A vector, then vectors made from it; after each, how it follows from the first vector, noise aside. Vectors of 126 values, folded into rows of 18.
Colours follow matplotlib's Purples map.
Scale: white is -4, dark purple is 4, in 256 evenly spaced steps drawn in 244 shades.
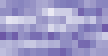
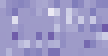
partly zeroed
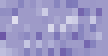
partly zeroed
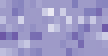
partly zeroed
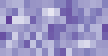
sign-scrambled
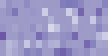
partly zeroed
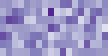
sign-scrambled
